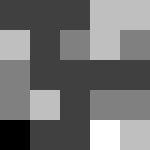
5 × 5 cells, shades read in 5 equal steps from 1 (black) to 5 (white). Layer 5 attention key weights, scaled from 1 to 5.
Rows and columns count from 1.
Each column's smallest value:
1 2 2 2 2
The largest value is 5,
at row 5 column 4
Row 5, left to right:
1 2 2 5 4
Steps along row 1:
same same up same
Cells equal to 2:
11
